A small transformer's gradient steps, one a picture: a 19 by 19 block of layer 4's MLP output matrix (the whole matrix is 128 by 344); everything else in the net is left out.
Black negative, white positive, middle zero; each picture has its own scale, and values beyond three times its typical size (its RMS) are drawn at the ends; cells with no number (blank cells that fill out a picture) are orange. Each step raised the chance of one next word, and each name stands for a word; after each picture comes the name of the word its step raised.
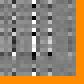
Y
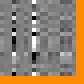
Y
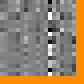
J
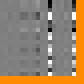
J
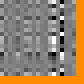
Y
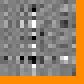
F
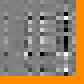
Y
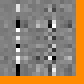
F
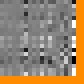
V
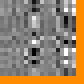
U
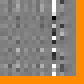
U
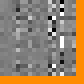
J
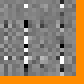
F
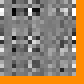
U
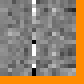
U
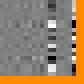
F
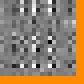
U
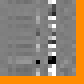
V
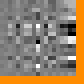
F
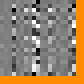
U
